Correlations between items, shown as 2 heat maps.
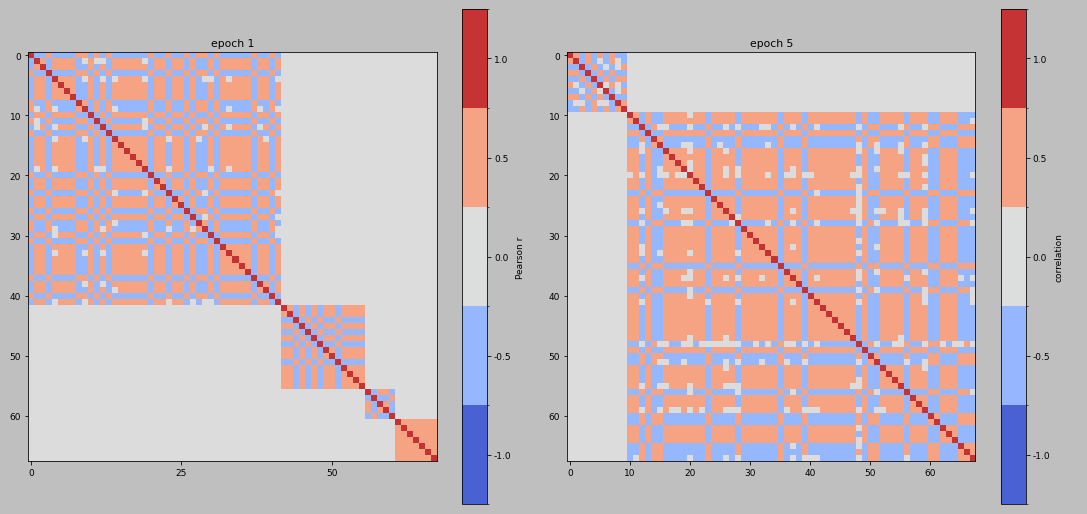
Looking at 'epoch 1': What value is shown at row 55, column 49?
0.5
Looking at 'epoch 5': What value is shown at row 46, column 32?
0.5
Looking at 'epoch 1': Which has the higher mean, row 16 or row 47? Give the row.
16
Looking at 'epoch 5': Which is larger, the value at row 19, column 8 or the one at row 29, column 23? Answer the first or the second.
the first
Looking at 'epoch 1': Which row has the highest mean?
14
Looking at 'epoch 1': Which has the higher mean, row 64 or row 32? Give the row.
32
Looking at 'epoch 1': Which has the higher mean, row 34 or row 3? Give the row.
34
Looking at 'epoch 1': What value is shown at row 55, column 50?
0.5
